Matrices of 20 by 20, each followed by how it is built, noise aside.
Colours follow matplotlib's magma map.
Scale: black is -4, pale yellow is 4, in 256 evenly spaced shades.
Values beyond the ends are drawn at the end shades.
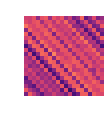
Toeplitz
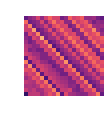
Toeplitz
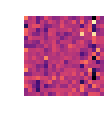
uneven columns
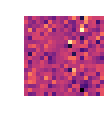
uneven columns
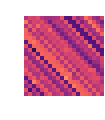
Toeplitz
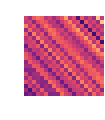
Toeplitz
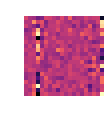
uneven columns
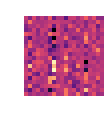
uneven columns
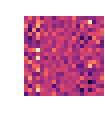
uneven columns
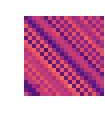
Toeplitz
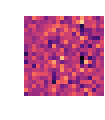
uneven columns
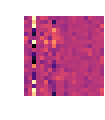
uneven columns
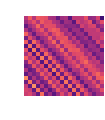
Toeplitz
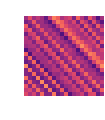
Toeplitz
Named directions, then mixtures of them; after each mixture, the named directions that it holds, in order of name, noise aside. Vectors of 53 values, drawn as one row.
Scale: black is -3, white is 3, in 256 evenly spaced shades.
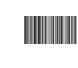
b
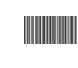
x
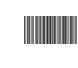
b, x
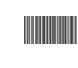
x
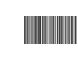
b, x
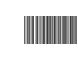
b, x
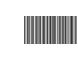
x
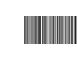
b, x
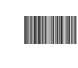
b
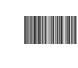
b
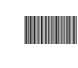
x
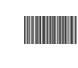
x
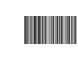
b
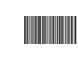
b, x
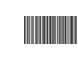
x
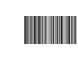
b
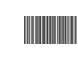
x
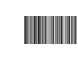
b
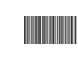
b, x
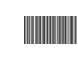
x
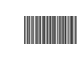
x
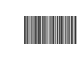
b, x
